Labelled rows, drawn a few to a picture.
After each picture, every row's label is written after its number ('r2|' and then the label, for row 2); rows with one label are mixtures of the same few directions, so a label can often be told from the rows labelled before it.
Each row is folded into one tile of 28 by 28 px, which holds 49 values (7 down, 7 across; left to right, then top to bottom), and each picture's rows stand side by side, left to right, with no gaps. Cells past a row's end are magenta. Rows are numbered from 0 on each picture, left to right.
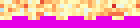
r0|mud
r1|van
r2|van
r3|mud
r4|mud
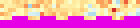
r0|mud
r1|mud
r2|mud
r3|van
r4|mud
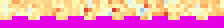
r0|van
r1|mud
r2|mud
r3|mud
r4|mud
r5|mud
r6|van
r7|mud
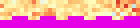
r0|mud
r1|mud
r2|van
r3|mud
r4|van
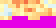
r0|van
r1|mud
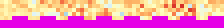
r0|mud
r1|mud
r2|van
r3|mud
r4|van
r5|mud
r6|van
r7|van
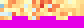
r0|mud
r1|van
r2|mud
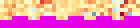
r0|van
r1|van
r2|mud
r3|van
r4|van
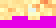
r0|mud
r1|mud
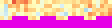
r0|van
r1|van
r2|van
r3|mud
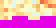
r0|van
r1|mud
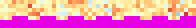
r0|van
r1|mud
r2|van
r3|van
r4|mud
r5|mud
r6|van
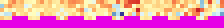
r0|mud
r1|mud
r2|van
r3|mud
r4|van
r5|van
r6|van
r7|mud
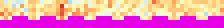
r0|van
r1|van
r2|van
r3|mud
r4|van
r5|mud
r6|van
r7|van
